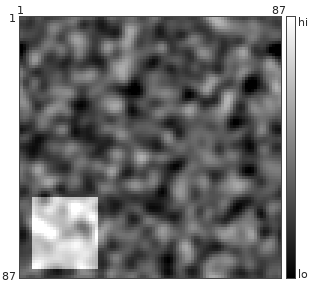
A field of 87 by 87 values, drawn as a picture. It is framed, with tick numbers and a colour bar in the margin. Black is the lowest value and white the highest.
Neither half mirrors the other. The ninth with the highest average is the bottom left. An odd patch, higher than its surroundings, sits in the bottom left. The bottom left is the roughest part. The values are skewed, with a long tail toward high values.
